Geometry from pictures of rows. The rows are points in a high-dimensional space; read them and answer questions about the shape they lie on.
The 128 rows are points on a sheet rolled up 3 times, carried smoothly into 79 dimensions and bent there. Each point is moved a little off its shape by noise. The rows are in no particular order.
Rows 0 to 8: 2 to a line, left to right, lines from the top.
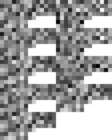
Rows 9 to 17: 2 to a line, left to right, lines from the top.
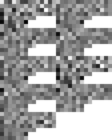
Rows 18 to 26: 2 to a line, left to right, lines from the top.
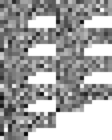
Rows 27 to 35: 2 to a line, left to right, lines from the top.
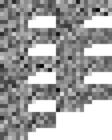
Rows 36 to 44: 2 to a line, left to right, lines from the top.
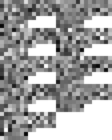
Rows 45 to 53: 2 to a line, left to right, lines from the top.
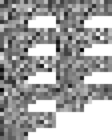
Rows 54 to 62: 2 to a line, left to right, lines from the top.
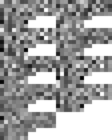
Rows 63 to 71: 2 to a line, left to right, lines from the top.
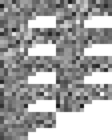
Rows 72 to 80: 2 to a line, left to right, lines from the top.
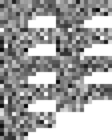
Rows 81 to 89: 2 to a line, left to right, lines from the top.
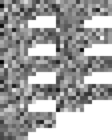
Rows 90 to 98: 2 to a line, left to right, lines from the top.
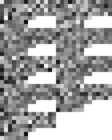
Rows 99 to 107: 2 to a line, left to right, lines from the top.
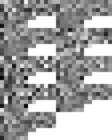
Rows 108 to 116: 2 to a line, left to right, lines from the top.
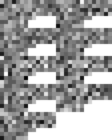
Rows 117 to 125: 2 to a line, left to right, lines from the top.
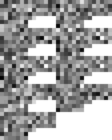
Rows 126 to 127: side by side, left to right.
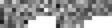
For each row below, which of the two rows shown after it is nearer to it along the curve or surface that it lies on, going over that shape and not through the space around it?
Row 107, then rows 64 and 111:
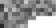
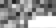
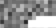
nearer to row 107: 111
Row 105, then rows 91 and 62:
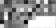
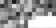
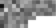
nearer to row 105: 91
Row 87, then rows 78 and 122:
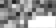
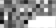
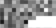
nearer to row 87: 78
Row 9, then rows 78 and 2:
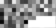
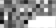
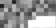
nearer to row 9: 78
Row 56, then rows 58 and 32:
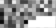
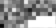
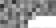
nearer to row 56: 58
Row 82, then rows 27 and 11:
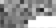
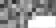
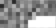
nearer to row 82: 11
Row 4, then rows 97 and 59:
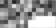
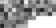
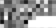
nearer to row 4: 59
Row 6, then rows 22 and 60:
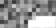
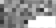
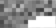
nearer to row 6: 22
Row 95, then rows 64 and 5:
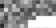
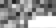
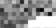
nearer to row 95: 5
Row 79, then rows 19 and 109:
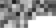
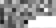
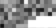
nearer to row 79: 109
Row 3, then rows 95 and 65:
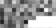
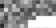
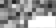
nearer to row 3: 95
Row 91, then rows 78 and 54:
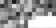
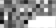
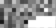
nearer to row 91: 78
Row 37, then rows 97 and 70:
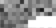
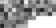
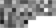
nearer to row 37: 70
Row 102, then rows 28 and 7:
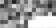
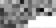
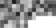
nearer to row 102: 7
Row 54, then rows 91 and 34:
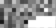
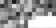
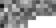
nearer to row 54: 34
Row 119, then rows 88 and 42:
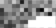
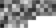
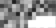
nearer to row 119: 88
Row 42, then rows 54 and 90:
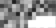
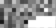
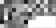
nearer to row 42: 90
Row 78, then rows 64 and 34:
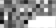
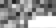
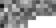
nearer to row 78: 64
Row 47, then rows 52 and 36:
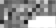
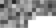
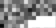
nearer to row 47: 52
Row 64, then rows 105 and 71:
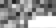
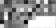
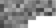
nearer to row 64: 105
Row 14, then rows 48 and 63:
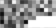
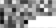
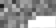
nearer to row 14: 48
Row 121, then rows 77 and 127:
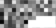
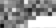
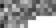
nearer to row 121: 77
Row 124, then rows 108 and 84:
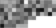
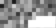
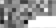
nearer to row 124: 84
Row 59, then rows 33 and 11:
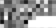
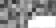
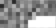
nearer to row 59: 33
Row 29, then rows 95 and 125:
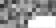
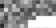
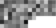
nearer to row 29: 125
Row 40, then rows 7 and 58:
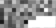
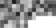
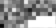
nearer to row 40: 58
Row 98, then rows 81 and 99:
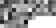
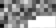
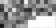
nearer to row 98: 81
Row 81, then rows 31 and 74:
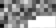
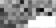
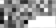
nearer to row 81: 31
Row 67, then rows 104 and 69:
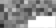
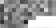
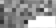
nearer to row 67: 69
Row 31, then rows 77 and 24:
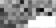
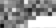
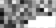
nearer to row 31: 77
